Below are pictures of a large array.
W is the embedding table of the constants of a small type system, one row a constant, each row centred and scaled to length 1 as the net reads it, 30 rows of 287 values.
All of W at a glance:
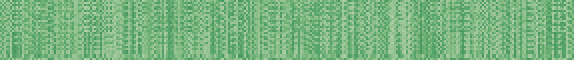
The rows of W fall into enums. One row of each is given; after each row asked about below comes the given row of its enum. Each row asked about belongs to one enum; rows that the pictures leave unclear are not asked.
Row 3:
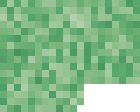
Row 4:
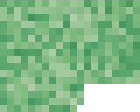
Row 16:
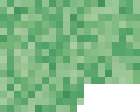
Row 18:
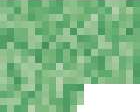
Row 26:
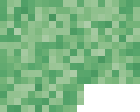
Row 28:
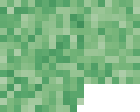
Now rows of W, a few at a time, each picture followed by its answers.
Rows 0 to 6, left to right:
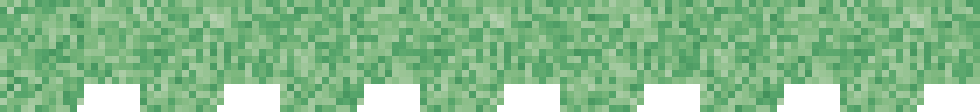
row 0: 28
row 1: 3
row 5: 16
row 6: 3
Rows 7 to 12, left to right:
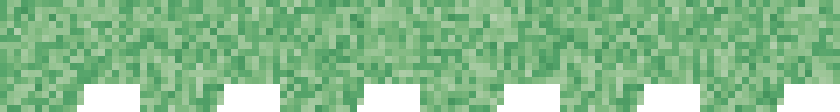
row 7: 26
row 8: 18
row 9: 28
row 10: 4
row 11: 18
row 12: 16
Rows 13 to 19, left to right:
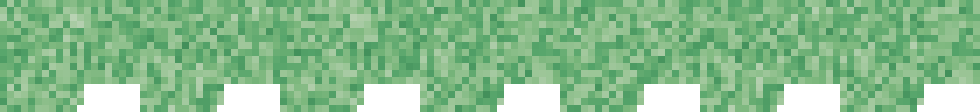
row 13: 3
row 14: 18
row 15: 4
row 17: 26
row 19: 16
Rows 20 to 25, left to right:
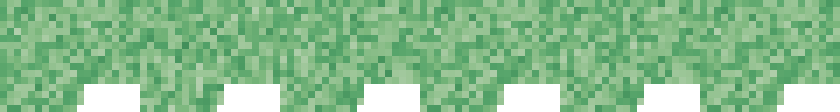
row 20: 26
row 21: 18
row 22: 16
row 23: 26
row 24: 16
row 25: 26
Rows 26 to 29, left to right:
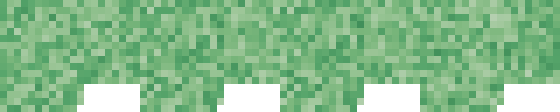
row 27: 28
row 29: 4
